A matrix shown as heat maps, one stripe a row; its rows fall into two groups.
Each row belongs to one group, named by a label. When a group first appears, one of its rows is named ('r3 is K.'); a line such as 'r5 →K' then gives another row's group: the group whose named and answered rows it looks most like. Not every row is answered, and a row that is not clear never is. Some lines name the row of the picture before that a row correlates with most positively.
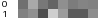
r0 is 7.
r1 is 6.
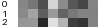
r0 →6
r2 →6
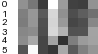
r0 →6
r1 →6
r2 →6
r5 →7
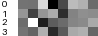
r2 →7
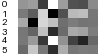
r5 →7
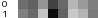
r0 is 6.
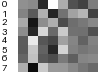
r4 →7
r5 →7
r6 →7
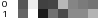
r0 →7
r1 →7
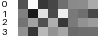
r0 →7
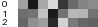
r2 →7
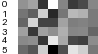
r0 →6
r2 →7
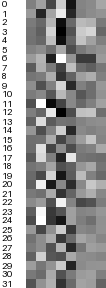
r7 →7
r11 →7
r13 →7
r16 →7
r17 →7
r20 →7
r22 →6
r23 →7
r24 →7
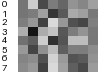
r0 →7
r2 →6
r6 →6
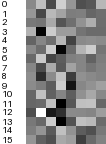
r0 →6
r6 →7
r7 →7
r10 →7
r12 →7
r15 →6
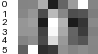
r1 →6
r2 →6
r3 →6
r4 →6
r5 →7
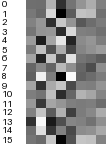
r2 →6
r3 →7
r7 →6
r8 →7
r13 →7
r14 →7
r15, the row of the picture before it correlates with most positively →0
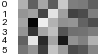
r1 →6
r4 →7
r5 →6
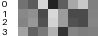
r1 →6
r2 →6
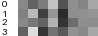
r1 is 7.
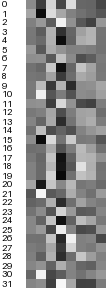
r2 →6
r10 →7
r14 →7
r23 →6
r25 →6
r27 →7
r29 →6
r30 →7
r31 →6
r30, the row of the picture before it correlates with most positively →3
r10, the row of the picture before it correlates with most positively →3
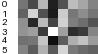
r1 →7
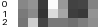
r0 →6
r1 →6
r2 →7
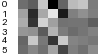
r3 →6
